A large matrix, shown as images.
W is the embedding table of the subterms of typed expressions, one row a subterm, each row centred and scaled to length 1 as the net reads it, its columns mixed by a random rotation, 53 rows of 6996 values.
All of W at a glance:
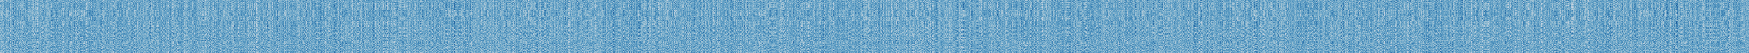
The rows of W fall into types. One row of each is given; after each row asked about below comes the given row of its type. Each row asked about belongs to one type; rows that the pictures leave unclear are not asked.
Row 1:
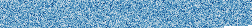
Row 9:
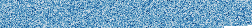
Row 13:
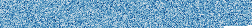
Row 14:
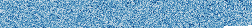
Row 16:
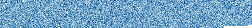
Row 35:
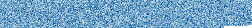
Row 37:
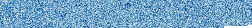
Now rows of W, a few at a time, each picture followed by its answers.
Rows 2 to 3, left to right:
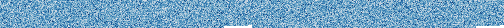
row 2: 35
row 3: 9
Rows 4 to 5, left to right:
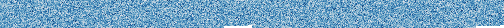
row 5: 1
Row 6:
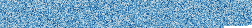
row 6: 35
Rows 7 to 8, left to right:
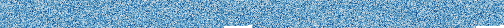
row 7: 35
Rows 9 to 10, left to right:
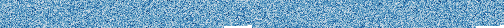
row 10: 13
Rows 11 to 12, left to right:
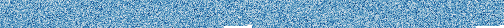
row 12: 13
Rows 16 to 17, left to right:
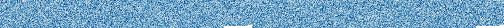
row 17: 35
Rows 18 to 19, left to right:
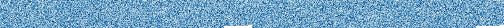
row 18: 35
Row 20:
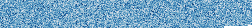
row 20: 37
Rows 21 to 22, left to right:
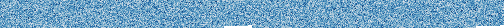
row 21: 9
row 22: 1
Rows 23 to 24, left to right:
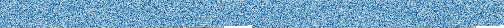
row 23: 9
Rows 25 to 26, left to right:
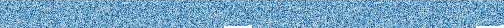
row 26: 16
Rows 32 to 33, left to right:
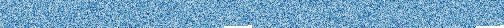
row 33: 14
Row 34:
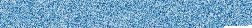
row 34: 14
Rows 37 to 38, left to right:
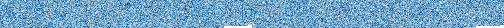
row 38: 1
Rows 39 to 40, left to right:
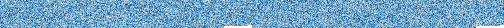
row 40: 16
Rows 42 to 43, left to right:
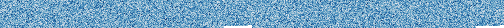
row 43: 13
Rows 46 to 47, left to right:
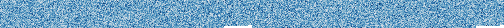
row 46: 14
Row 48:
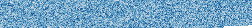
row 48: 14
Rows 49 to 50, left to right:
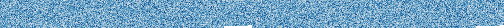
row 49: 9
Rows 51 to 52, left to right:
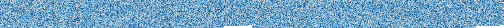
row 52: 1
